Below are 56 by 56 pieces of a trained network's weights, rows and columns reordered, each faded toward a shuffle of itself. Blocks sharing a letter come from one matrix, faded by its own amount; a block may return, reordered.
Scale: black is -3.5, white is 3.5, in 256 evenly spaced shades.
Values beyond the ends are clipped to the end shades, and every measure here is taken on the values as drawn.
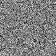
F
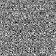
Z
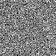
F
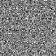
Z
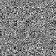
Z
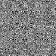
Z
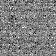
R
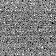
R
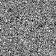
F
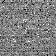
R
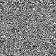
Z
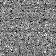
R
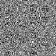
Z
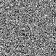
F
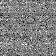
R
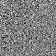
F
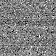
R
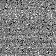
R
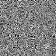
Z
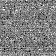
R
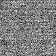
R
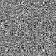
Z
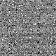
R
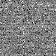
R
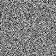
F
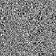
Z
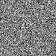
F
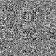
Z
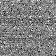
R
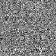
Z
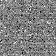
R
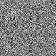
Z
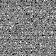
R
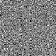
Z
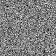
F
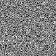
Z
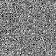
Z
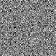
Z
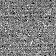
R
